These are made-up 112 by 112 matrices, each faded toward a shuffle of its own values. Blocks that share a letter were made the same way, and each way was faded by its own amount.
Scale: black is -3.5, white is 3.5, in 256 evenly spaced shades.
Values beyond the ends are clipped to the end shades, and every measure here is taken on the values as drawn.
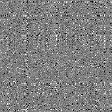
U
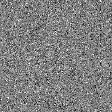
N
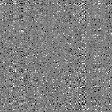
U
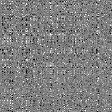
U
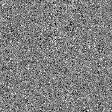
N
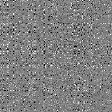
U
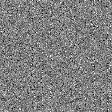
N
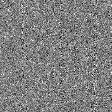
N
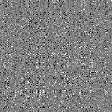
U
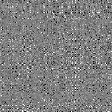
U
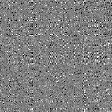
U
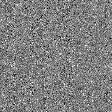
N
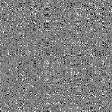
U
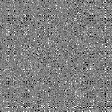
U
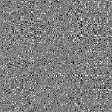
U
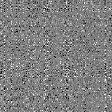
U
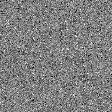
N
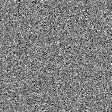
N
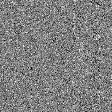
N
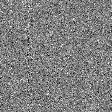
N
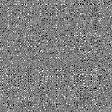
U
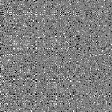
U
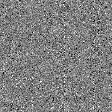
N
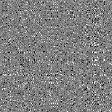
U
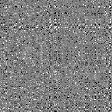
U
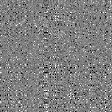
U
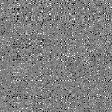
U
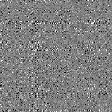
U
